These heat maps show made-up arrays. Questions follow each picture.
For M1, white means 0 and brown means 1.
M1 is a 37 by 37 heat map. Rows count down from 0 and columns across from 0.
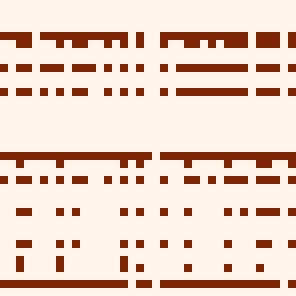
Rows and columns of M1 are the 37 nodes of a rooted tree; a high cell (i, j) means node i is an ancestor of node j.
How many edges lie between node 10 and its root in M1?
7
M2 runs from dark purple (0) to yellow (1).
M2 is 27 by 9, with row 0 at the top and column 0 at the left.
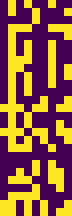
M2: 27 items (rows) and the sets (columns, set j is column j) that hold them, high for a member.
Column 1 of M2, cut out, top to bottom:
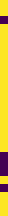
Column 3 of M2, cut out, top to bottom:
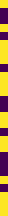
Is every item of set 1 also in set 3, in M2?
no
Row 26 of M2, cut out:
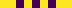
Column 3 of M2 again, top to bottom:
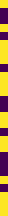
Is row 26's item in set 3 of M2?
yes
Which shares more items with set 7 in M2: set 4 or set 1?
set 1
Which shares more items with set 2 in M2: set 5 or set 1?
set 1
